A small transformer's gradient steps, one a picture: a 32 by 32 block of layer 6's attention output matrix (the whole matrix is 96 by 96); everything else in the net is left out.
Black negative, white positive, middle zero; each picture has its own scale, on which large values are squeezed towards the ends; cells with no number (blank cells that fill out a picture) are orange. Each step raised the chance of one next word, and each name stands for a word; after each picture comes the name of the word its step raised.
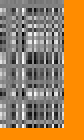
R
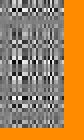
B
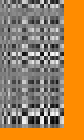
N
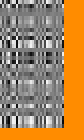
N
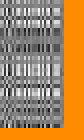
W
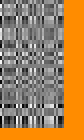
N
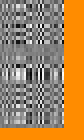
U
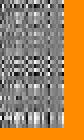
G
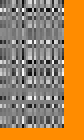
B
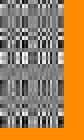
N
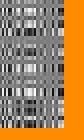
W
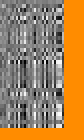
R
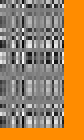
N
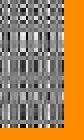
R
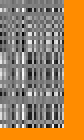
R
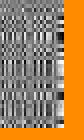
R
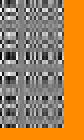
B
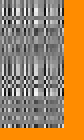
W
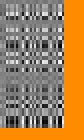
N
